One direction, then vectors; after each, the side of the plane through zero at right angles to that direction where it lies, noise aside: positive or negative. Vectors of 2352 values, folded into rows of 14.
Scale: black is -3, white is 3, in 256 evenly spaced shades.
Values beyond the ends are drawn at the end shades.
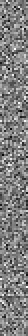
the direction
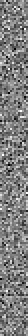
negative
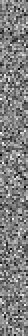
positive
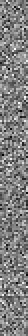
positive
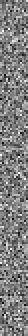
negative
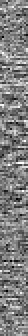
positive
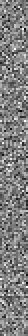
positive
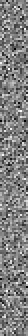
negative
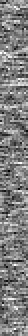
negative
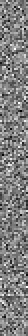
positive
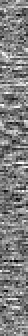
positive
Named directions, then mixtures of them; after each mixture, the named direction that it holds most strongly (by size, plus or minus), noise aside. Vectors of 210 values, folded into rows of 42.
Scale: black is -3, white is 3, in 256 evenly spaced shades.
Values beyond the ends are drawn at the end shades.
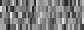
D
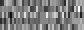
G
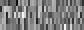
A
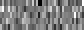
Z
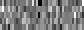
Z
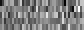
G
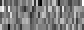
Z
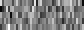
D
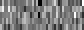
Z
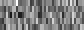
A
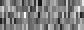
G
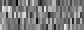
A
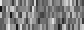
D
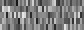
A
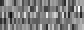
G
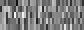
A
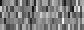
D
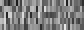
A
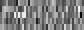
A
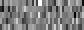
Z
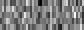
Z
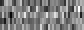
G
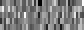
Z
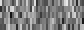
D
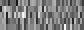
A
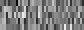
A
